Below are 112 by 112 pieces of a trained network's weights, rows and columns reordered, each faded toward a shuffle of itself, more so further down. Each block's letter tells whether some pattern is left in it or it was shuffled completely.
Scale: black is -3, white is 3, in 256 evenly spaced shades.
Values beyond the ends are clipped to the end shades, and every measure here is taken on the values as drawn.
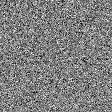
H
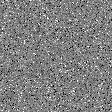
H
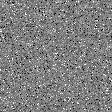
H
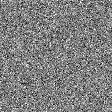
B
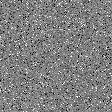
H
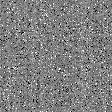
B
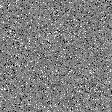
H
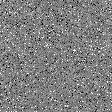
H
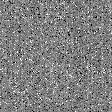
B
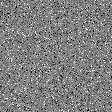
H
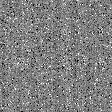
B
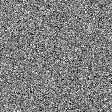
H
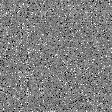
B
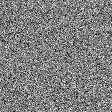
H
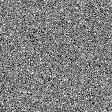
H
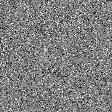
H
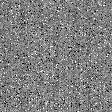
B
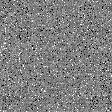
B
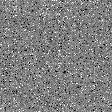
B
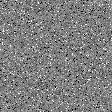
H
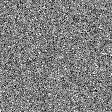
H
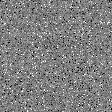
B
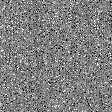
B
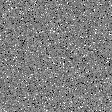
H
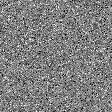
H
